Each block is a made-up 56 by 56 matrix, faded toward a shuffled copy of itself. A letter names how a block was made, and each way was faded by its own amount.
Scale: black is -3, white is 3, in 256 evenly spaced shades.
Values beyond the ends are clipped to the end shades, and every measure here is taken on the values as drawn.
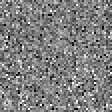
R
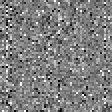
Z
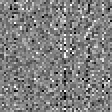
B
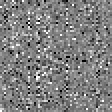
Z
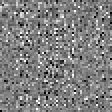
B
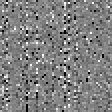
B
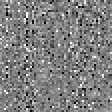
Z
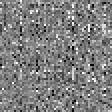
B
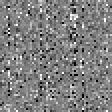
Z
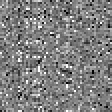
B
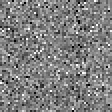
R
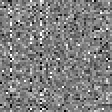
B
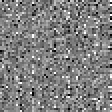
B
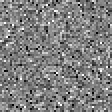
R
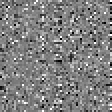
Z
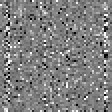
B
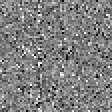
R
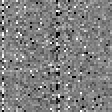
Z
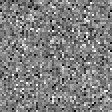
R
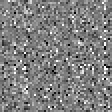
Z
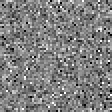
R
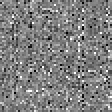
Z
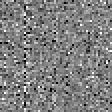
Z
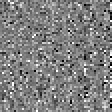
B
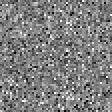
R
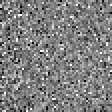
R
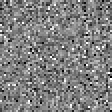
R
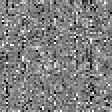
B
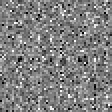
Z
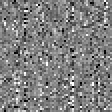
B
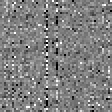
B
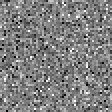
R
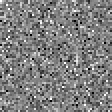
R
